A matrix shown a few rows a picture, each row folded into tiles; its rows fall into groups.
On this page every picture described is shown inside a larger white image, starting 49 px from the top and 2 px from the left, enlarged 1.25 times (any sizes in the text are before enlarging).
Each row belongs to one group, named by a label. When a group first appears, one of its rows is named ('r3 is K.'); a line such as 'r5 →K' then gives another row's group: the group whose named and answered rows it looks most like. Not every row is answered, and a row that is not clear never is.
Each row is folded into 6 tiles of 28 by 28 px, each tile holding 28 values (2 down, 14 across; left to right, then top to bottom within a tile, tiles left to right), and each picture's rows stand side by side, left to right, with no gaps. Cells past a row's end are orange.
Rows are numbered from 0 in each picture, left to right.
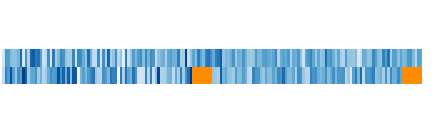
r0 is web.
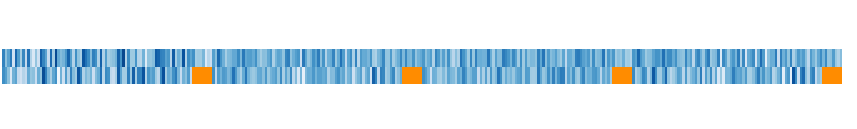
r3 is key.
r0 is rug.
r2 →rug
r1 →key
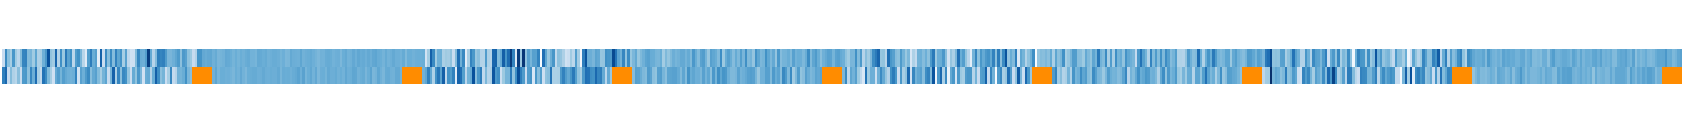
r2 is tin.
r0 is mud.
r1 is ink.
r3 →ink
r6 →web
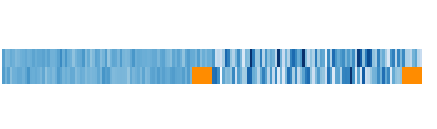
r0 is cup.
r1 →rug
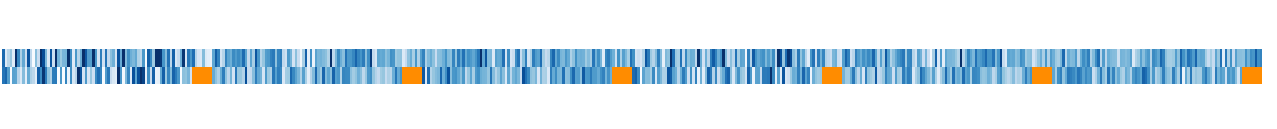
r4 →mud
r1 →mud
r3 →rug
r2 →cup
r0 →rug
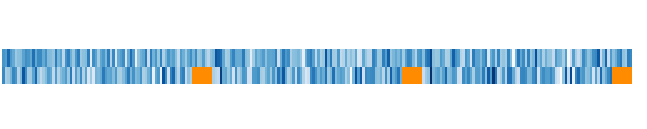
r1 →web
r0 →key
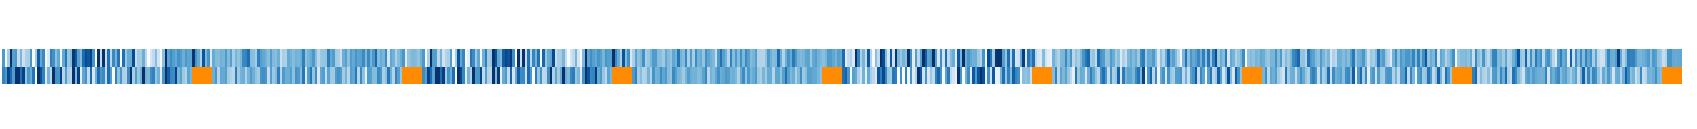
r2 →tin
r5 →ink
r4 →rug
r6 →ink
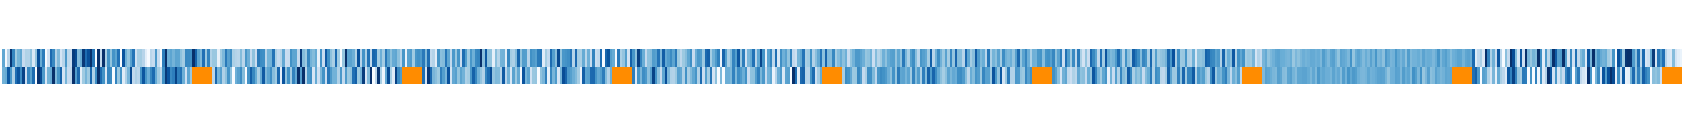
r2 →cup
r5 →rug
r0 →tin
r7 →rug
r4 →ink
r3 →key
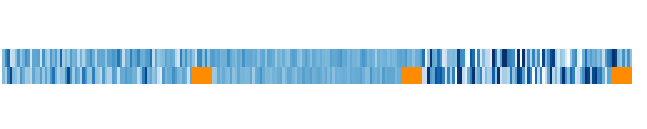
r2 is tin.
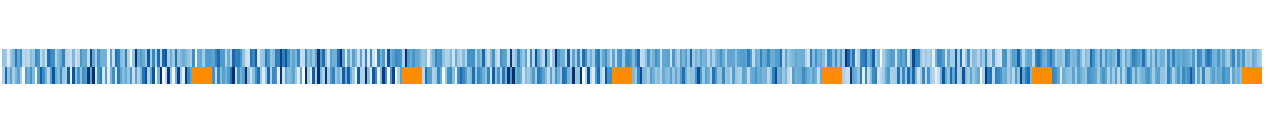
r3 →cup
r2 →ink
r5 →rug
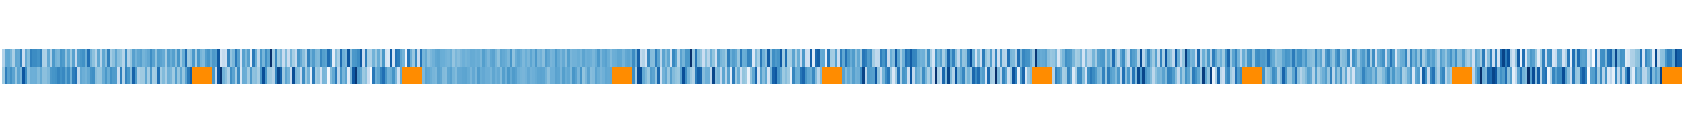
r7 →web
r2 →ink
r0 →web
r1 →cup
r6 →key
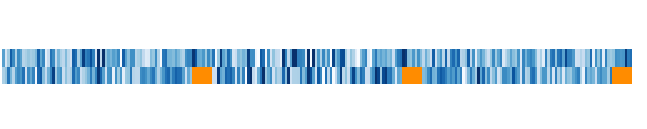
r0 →tin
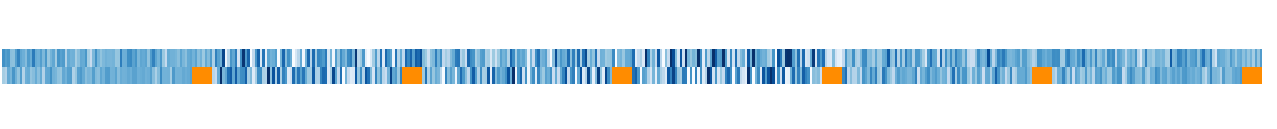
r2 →ink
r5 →mud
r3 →rug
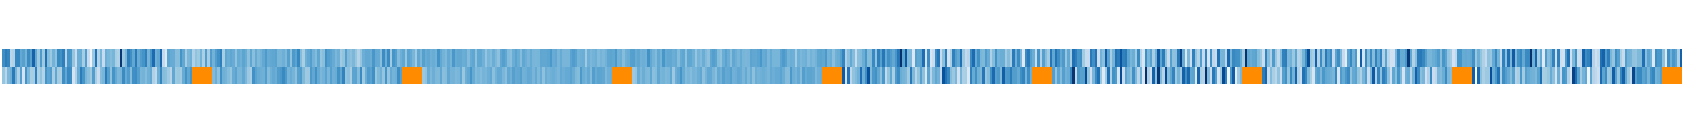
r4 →cup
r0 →mud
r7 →cup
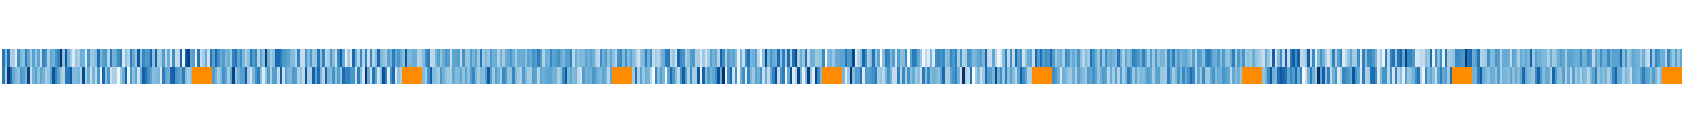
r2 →cup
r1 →key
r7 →cup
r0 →cup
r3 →ink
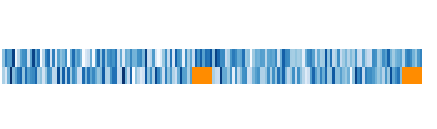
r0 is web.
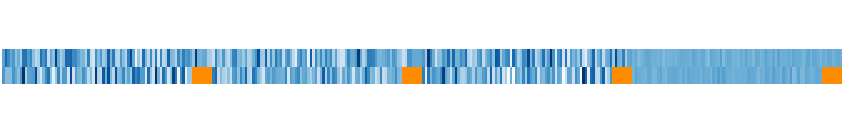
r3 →ink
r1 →mud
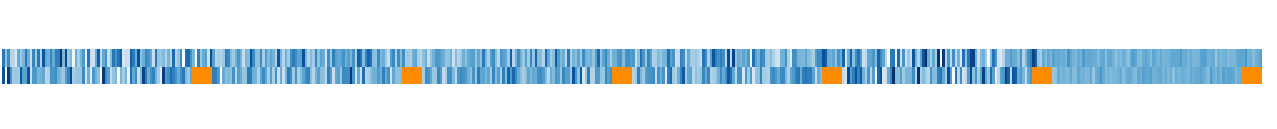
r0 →cup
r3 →tin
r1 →rug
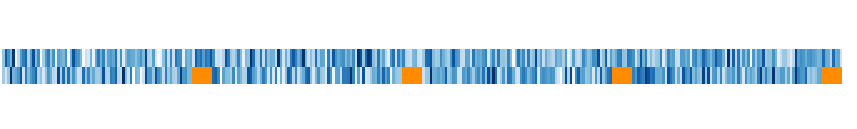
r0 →web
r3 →tin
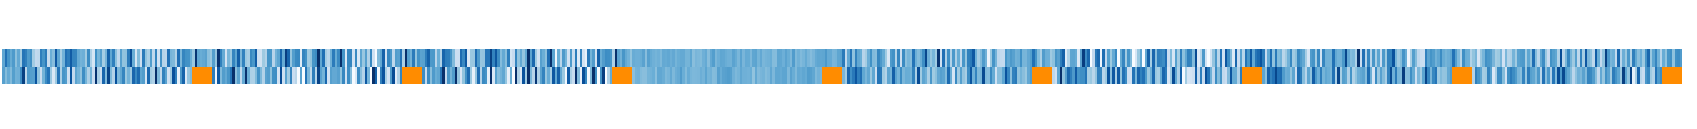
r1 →key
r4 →tin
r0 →key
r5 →web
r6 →tin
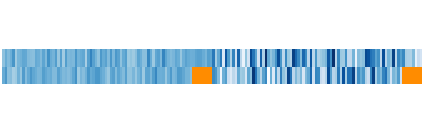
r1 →rug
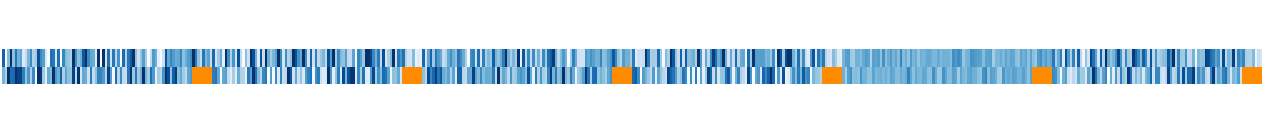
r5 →rug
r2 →tin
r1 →rug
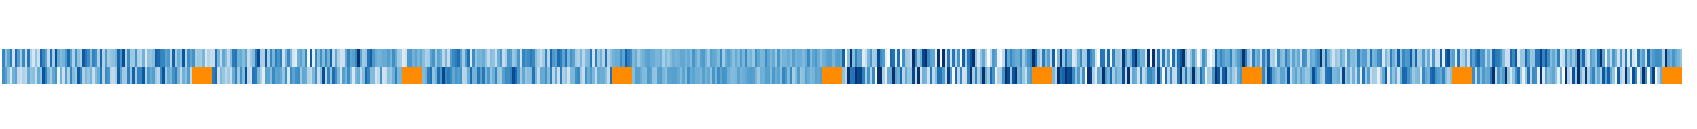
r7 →key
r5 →tin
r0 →rug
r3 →ink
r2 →web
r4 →tin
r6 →cup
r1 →mud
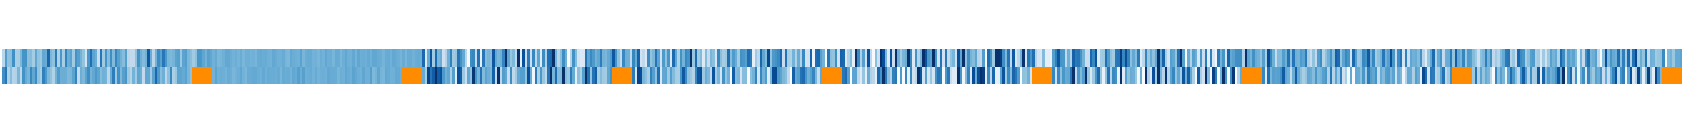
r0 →mud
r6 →key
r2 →tin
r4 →rug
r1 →ink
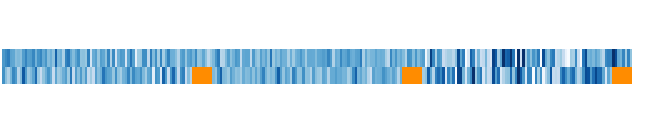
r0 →key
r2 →tin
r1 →cup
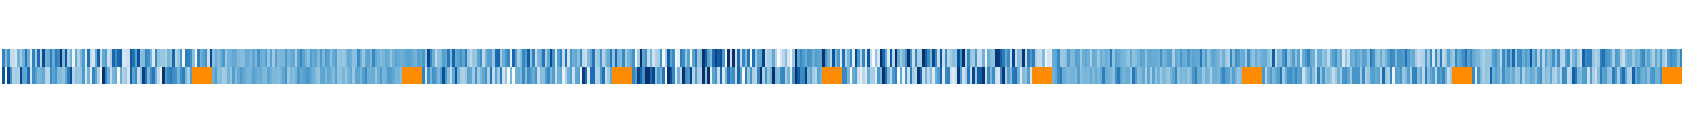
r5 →cup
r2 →key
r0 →cup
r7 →cup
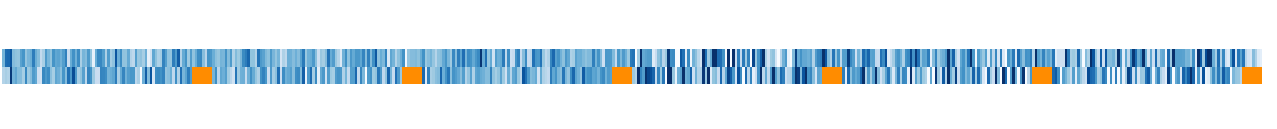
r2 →cup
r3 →tin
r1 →ink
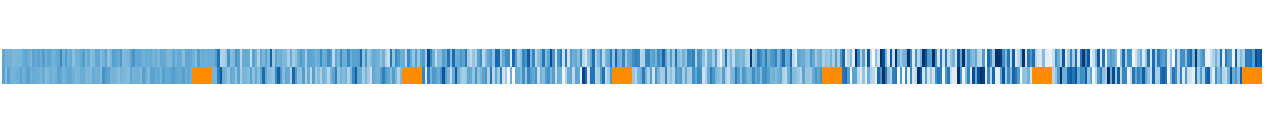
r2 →key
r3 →mud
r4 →rug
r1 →cup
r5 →web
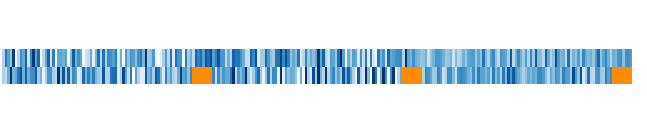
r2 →ink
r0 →web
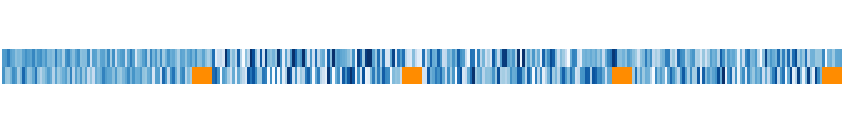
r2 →tin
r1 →rug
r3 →ink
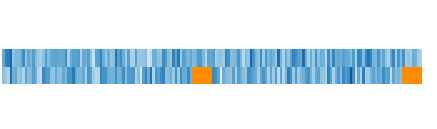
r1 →rug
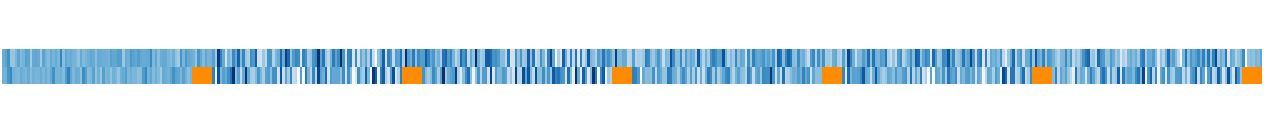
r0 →cup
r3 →rug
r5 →ink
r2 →key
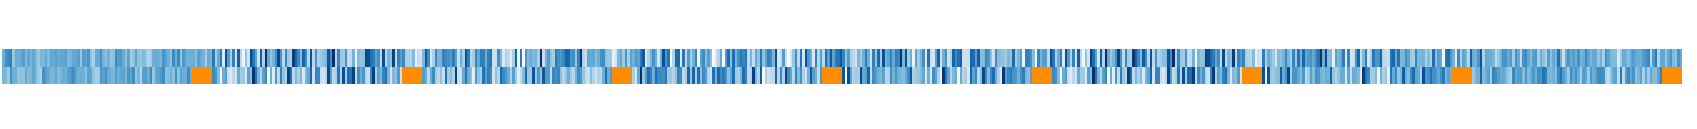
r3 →web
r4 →cup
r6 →cup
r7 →web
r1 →rug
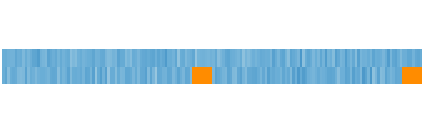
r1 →ink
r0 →ink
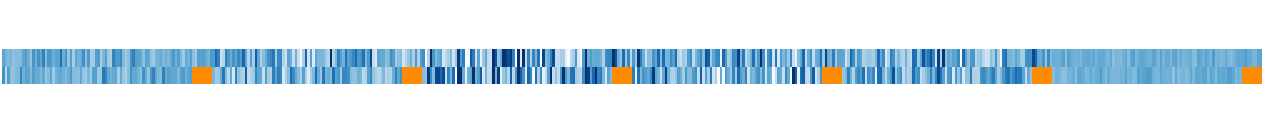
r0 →cup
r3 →key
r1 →mud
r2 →tin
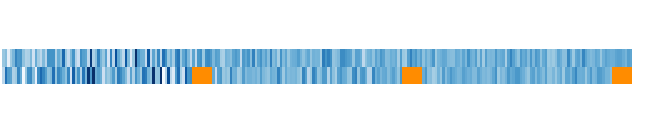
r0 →ink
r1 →cup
